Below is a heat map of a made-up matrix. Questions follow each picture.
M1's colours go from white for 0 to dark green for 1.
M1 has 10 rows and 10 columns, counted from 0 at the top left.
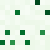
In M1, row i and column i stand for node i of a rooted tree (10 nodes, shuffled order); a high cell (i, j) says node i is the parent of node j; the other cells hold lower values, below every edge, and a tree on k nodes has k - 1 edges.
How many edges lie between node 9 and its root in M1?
3
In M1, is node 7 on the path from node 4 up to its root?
no
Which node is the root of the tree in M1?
6
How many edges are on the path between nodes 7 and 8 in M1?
2
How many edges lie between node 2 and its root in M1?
2
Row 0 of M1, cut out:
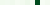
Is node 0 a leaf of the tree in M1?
no
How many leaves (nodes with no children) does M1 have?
6
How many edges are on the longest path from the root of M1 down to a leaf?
3
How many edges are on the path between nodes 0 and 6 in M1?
2
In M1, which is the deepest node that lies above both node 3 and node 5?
8
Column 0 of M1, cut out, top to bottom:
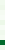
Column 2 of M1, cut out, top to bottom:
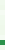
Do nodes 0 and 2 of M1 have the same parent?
yes
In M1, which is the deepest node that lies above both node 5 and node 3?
8
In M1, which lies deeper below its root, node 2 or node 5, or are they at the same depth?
the same depth
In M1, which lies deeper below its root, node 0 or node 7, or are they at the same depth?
node 7
